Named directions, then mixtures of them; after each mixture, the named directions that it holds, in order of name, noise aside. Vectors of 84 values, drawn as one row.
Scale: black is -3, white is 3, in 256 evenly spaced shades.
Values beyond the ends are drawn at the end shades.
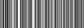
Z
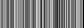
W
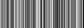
W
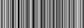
W, Z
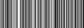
W, Z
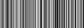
W, Z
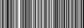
W, Z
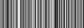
W, Z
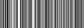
Z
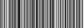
W, Z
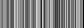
W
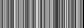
W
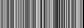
W
